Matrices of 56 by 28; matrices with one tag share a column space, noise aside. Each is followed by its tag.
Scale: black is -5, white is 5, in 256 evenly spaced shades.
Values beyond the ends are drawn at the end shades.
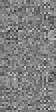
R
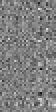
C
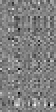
C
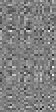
R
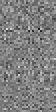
R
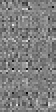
C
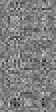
C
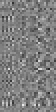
C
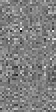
R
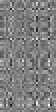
C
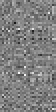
R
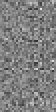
C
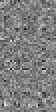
C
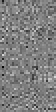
R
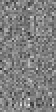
C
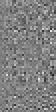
R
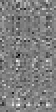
C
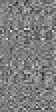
R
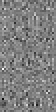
C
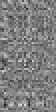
C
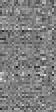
R
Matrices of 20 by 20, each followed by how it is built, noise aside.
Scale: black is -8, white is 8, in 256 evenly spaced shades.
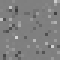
sparse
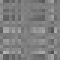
low rank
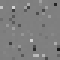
sparse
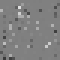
sparse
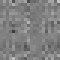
low rank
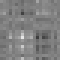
low rank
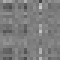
low rank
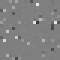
sparse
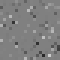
sparse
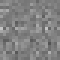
low rank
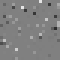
sparse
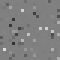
sparse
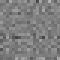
low rank
